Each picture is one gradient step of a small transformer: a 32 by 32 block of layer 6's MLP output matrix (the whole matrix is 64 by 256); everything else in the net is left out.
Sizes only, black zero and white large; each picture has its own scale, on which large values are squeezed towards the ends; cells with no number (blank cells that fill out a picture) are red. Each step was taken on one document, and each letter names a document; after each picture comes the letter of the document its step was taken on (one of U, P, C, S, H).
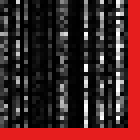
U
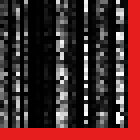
U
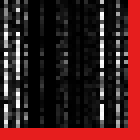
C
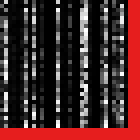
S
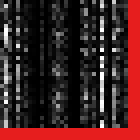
C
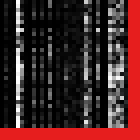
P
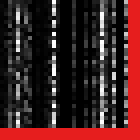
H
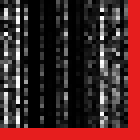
C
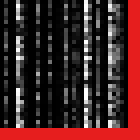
P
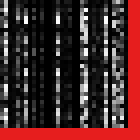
S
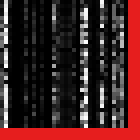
S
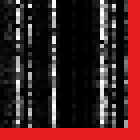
H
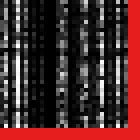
C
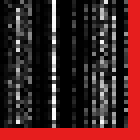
H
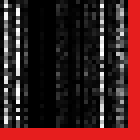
C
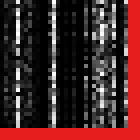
H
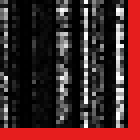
U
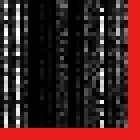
C
